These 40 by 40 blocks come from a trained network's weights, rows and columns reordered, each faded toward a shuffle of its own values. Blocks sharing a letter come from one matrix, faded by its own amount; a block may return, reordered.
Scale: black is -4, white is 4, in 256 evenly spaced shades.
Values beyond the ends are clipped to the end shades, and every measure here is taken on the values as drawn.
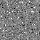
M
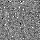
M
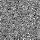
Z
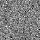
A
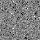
A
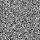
A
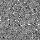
M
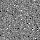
M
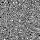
Z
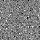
A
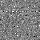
M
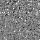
M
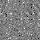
M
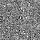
Z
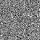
Z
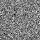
Z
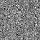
A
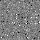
M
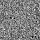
Z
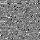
A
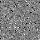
M
